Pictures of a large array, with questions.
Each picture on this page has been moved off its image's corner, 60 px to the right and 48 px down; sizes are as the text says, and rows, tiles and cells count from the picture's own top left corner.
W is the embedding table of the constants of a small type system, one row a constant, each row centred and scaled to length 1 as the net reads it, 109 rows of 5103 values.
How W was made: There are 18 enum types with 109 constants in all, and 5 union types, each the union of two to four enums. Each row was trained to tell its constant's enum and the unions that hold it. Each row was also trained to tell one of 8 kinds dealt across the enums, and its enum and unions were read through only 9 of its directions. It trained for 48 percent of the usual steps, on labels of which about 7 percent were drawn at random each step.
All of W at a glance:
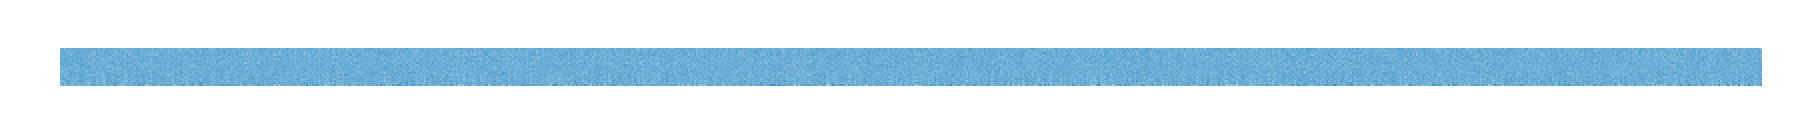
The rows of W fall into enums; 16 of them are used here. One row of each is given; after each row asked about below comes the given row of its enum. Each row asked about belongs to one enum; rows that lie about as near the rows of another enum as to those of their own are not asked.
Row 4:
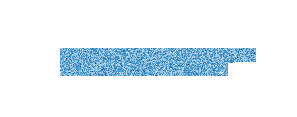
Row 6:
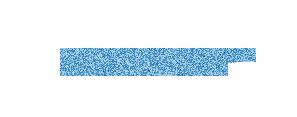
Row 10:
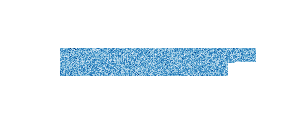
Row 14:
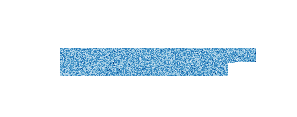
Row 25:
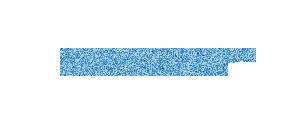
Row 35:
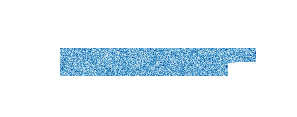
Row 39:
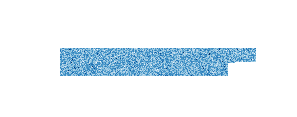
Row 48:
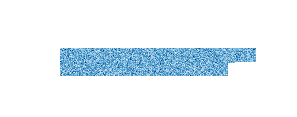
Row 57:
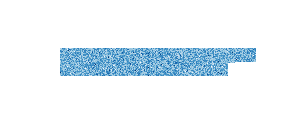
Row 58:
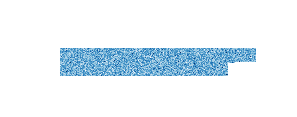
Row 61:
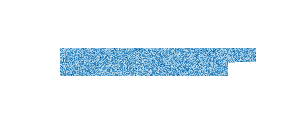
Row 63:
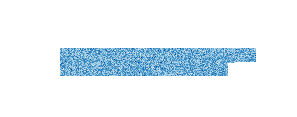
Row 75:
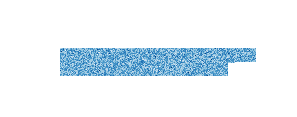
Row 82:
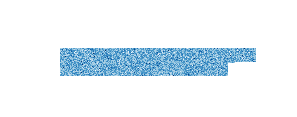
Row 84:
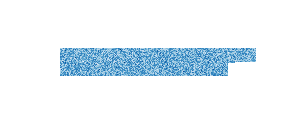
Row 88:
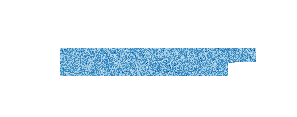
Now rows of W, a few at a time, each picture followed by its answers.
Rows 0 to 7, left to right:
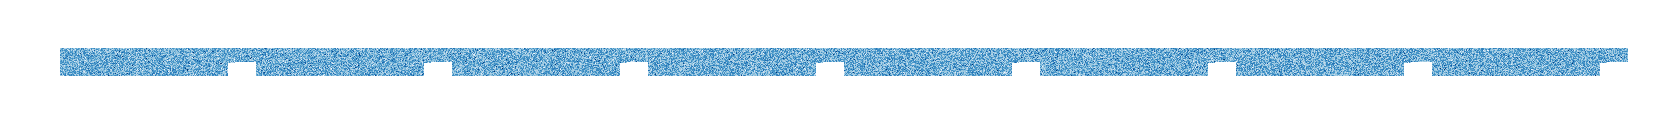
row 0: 61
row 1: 61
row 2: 25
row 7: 58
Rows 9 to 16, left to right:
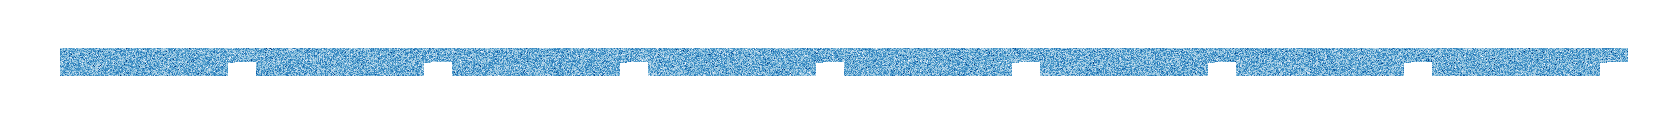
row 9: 4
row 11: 25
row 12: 14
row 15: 14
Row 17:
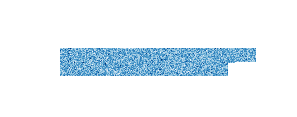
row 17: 75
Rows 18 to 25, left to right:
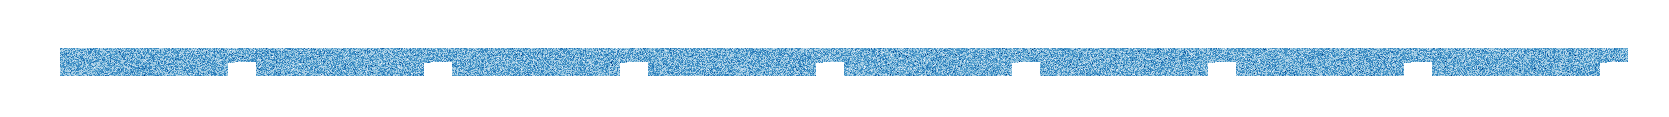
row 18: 4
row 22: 10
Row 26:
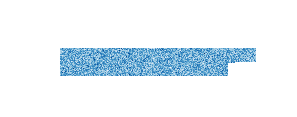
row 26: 25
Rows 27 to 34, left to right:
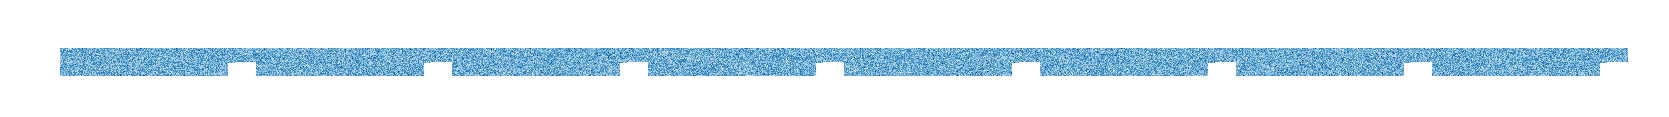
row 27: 35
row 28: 61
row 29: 10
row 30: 63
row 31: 61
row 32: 14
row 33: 4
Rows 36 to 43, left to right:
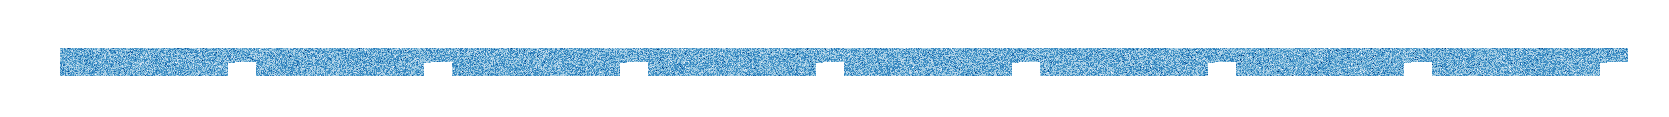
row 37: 10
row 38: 63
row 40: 6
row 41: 14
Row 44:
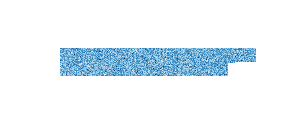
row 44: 14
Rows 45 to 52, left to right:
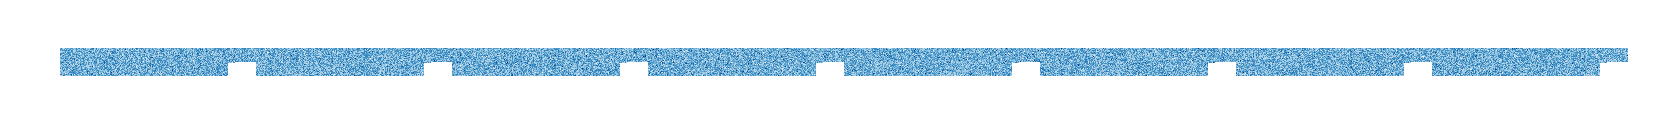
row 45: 88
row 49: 82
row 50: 88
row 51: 58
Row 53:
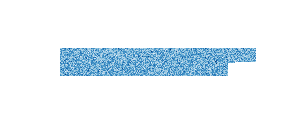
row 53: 84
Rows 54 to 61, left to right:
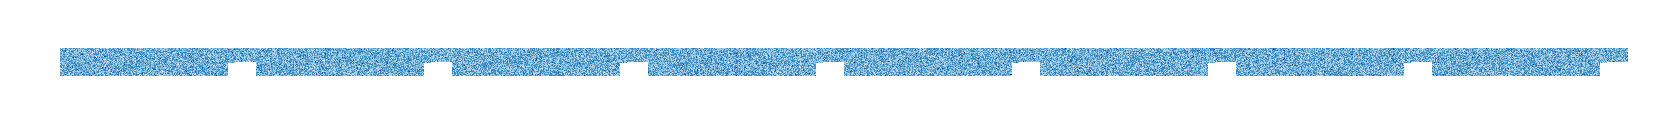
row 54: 82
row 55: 6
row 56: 57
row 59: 35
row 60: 57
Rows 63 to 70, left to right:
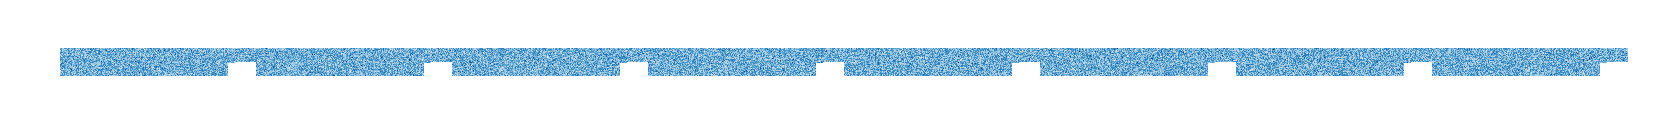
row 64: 4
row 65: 58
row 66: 88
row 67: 35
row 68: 82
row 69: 57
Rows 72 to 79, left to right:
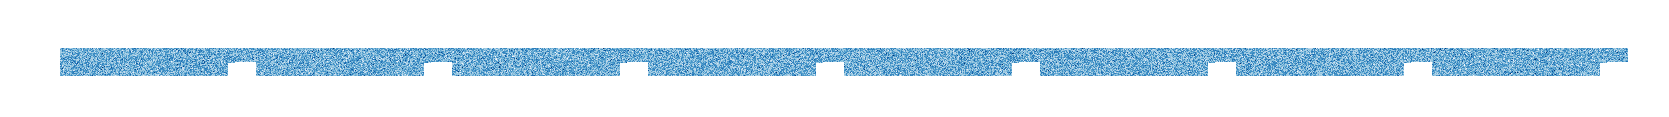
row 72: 25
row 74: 88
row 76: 14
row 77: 61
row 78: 57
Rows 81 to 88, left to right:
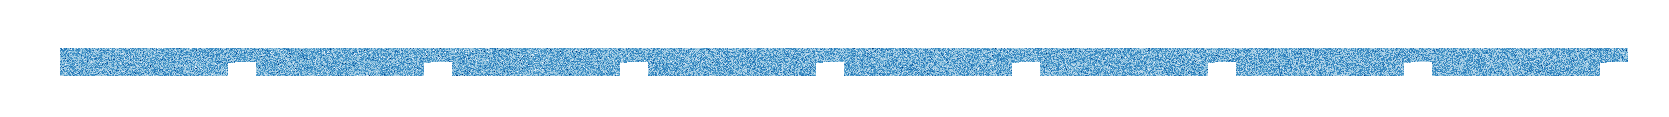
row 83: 25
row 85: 63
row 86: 4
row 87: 6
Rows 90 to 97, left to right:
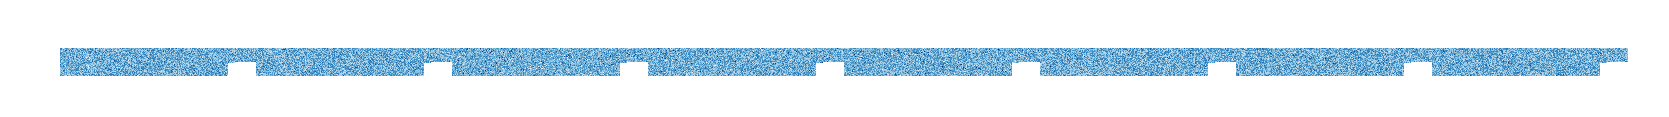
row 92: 6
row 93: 25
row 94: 82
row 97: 82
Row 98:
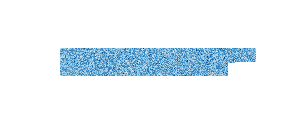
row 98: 88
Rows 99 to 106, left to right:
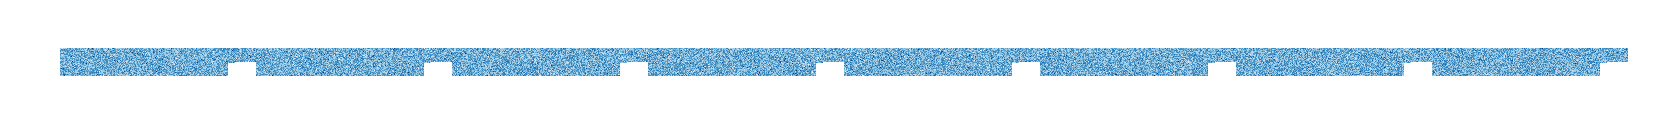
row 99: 88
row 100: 75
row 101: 84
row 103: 82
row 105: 63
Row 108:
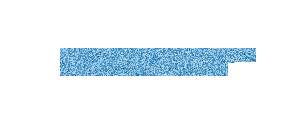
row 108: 63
